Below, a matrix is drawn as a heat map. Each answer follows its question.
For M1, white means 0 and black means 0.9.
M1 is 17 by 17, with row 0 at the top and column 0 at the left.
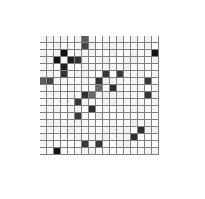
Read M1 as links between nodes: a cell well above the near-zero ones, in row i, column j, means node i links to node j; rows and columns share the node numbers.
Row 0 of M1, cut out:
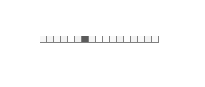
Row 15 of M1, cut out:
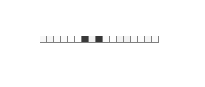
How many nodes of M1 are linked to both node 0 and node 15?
1
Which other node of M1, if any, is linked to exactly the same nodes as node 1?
node 0
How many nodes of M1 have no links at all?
1
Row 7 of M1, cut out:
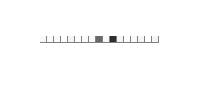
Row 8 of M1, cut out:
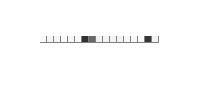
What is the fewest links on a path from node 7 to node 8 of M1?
1
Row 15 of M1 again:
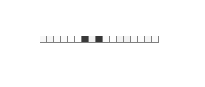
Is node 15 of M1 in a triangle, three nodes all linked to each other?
yes
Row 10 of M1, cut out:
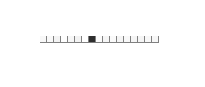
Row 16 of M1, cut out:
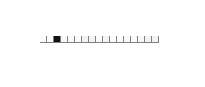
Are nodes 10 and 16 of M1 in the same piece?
no
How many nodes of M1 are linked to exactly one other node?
9
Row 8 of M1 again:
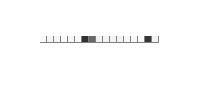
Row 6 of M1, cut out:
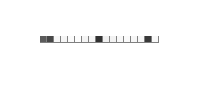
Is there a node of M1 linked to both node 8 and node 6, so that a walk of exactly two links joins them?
yes
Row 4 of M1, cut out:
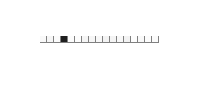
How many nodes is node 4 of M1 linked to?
1
